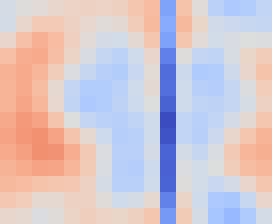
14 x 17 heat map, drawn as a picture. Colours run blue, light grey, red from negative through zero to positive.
Column 11 differs from the columns beside it. Overall the values sit about 50% of the way up the scale. The centre is the ninth with the lowest average.
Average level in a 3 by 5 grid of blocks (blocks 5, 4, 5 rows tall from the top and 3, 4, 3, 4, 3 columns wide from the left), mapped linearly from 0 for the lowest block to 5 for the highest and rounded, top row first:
4 3 3 1 2 / 5 2 1 0 3 / 4 3 2 1 3
